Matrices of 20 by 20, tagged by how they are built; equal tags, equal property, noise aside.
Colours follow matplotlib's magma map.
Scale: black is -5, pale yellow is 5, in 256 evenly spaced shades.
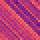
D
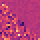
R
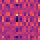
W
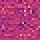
W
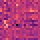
W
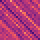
D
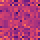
W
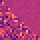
R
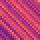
D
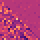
R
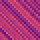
D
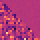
R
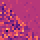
R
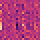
W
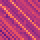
D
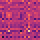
W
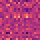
W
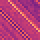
D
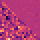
R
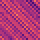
D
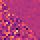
R
